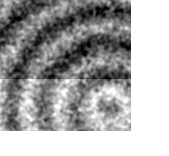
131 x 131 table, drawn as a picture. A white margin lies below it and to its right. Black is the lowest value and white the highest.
The halves do not mirror each other. Rings spread out from the bottom right. The bottom part is higher, past a seam about 60% of the way down. The bottom right is the ninth with the highest average. No lone cell stands out from its neighbours.
